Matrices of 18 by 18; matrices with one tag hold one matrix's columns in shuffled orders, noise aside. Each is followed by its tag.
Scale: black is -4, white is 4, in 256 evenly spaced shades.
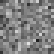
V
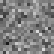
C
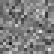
C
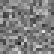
C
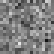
V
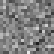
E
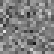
C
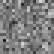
V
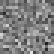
E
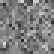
V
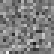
E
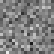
E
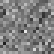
C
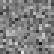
E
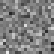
E
